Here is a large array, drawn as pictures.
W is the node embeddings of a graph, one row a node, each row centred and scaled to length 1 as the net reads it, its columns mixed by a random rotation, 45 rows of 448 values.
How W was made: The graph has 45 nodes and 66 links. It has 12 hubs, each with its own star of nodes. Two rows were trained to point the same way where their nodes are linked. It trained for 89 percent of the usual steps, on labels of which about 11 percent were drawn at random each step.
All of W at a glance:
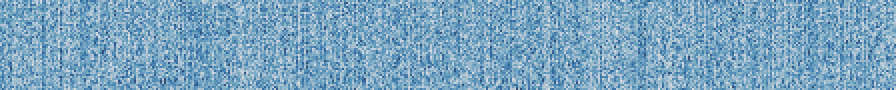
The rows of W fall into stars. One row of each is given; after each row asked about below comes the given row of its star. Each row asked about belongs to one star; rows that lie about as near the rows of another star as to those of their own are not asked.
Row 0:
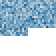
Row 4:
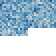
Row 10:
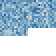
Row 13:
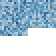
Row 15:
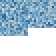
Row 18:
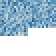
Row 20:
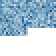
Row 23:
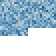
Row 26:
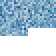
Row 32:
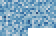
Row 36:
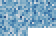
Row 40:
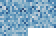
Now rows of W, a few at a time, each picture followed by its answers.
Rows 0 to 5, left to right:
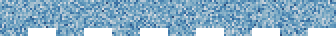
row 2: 26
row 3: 36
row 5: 4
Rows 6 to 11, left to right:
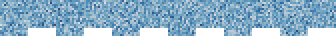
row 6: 10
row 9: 15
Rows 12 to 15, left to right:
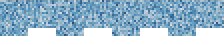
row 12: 4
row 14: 26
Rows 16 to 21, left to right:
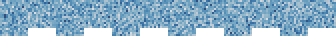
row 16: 36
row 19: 20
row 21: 0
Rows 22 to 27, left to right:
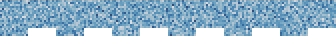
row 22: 23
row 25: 26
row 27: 20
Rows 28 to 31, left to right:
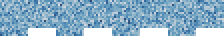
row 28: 23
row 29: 10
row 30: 13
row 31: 32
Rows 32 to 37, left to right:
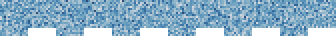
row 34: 4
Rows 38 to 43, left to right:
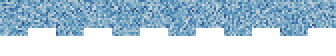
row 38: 32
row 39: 40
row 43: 15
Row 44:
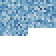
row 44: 36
